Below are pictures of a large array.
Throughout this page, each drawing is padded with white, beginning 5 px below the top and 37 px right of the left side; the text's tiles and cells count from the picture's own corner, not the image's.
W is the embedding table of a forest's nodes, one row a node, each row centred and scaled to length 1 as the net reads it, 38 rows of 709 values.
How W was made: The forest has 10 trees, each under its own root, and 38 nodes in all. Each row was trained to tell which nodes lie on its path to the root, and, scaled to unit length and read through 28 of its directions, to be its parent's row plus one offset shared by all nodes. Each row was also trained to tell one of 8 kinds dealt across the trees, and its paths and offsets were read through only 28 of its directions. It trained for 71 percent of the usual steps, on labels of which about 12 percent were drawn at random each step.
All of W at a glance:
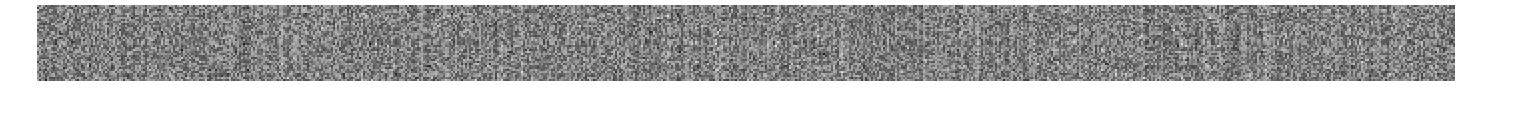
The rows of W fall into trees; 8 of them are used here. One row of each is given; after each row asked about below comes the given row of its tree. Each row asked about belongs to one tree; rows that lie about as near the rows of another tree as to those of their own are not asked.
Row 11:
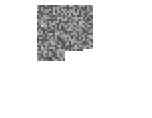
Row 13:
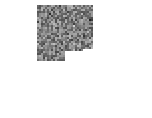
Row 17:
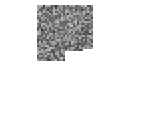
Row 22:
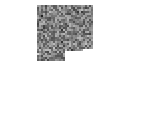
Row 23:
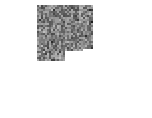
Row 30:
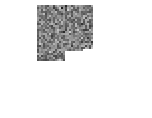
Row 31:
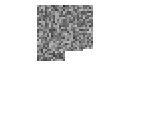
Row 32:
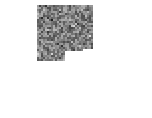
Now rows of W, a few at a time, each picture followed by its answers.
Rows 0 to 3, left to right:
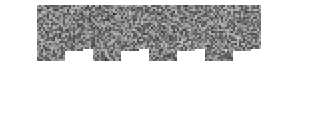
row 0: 31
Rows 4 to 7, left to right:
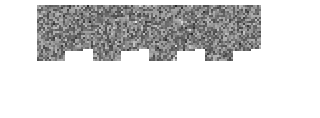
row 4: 31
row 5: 32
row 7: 13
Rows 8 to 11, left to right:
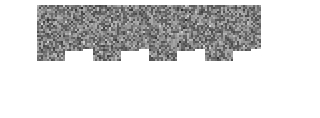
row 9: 11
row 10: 30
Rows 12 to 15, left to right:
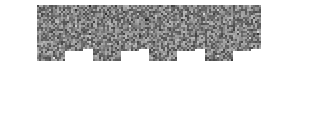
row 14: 22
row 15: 30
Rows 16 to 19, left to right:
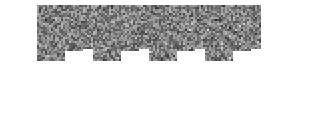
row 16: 23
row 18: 11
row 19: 11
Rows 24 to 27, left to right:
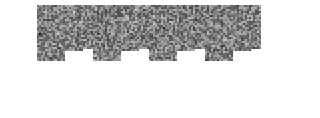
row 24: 13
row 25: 32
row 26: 11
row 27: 31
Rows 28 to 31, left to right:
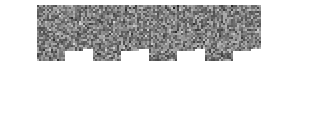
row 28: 13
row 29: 32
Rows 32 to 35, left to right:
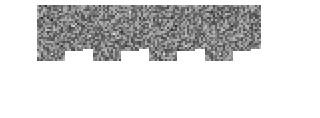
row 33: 13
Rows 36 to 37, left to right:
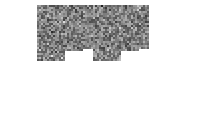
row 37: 32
